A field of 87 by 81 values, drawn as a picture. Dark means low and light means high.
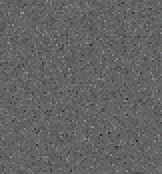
The distribution is heavy-tailed on both sides. On average the colour sits 40% of the way up the scale. Fine speckle covers the field. No row or column stands out. There is no overall slope.
